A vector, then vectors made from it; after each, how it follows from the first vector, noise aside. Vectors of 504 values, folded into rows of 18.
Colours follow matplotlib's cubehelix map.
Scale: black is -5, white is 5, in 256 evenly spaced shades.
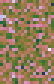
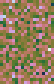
copied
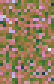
copied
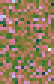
copied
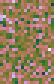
copied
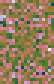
copied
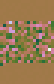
partly zeroed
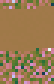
partly zeroed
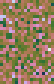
copied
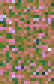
copied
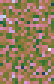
copied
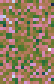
copied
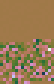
partly zeroed
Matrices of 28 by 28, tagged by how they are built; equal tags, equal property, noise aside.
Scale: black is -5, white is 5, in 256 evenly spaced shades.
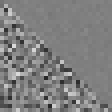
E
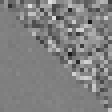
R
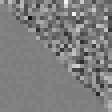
R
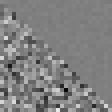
E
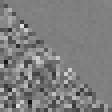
E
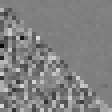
E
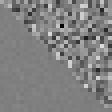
R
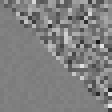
R
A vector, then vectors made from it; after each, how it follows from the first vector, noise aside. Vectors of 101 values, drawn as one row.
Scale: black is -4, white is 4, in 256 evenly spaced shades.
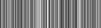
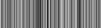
negated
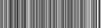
wrapped around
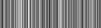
wrapped around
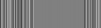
partly zeroed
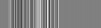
partly zeroed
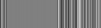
partly zeroed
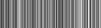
wrapped around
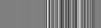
partly zeroed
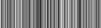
negated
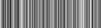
wrapped around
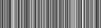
wrapped around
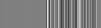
partly zeroed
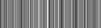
partly zeroed
